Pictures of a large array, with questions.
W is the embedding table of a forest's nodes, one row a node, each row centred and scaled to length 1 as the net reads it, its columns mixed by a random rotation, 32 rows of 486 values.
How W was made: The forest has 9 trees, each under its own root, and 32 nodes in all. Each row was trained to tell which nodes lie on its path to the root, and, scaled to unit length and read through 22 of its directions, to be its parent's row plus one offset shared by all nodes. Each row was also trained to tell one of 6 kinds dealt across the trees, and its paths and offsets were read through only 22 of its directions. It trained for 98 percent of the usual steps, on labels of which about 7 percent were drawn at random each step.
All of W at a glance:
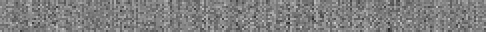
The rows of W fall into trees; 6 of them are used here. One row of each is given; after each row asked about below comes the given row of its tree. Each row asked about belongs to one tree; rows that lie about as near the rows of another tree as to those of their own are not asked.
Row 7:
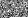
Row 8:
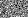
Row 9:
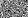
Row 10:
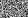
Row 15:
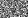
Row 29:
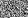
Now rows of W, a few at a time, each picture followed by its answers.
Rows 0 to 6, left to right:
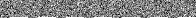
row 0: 8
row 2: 7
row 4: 8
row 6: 9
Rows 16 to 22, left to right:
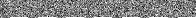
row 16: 9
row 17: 15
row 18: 9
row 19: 8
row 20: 15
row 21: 9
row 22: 29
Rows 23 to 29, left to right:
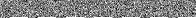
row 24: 7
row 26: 8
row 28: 15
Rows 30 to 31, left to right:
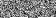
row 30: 29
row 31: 10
